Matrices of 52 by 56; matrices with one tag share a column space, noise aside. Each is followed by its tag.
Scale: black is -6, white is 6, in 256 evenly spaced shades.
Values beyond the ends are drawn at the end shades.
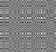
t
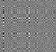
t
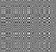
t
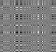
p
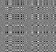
p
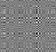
t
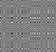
t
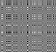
p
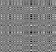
p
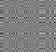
t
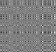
p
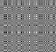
p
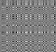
p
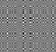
t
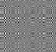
t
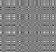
p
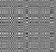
t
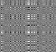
p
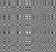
p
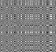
p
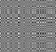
t
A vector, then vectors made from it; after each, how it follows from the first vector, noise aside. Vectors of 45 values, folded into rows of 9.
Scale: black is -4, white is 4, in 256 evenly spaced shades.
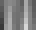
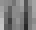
negated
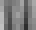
negated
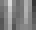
reversed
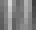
reversed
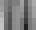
negated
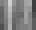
reversed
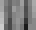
negated
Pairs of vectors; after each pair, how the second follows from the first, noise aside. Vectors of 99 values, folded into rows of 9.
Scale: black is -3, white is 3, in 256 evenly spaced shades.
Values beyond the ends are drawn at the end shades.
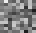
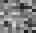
sign-scrambled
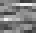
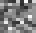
shuffled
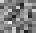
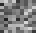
shuffled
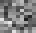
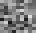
sign-scrambled
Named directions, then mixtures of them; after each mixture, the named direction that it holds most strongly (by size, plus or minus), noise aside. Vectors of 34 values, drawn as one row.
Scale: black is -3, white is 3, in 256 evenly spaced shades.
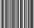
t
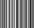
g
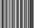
t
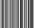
t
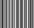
g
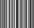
g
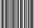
t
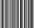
t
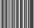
t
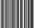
t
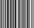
g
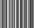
g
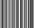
t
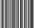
t
